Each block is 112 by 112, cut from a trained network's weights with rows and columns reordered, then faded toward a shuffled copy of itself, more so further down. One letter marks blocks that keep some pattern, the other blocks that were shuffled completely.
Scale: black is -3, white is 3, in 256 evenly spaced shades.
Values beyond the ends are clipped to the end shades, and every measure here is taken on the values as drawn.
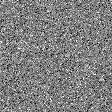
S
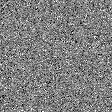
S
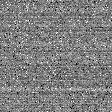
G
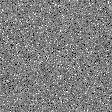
S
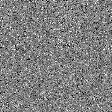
G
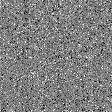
G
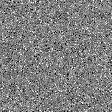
G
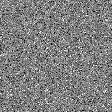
G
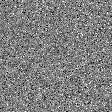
S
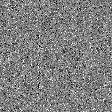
G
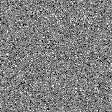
G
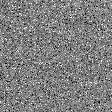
S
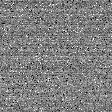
G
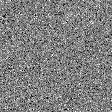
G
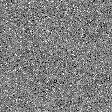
S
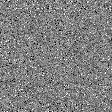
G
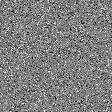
S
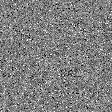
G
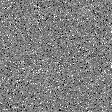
S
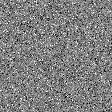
S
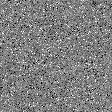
S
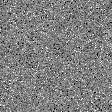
S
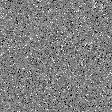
S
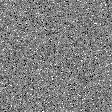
S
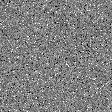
S
